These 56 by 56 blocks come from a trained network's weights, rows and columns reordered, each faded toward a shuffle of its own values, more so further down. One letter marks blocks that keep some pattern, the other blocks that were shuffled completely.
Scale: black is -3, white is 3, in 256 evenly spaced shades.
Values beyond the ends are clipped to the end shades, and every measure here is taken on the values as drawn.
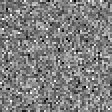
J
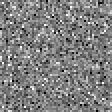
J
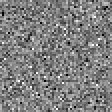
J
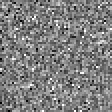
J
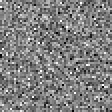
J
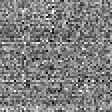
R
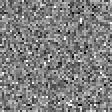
J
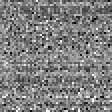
R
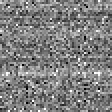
R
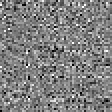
R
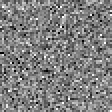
J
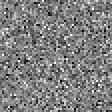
J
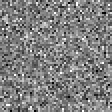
J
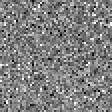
J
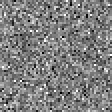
J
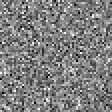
J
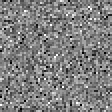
J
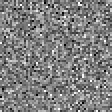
J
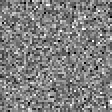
J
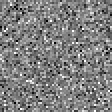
J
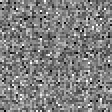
R
